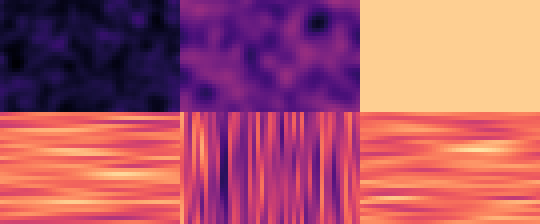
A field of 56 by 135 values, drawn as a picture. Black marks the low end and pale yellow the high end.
It is made of 2 by 3 panels. Panel 1,1: very low, blotchy, faint in contrast. Panel 1,2: low, blotchy. Panel 1,3: very high, flat. Panel 2,1: high, streaked across. Panel 2,2: middling, streaked downward, strong in contrast. Panel 2,3: high, streaked across.
